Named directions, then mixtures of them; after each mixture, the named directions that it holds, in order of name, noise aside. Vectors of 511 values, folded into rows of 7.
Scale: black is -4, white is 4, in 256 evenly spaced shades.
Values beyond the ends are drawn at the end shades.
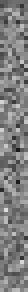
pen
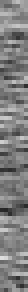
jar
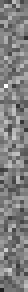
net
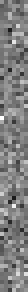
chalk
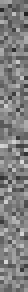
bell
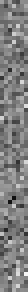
chalk, net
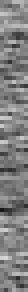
jar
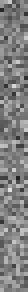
bell, net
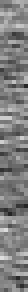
jar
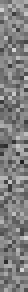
bell, pen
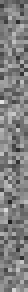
chalk, pen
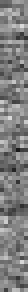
jar, pen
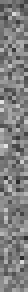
bell, pen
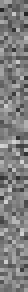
bell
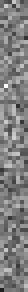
net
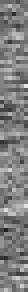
bell, jar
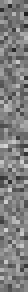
bell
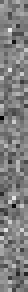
chalk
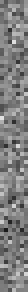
bell, chalk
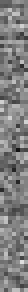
jar, pen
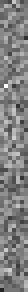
net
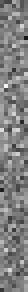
net, pen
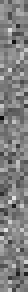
chalk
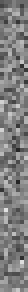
pen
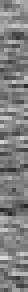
jar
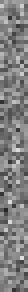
chalk, pen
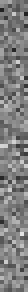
bell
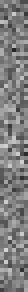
bell, net
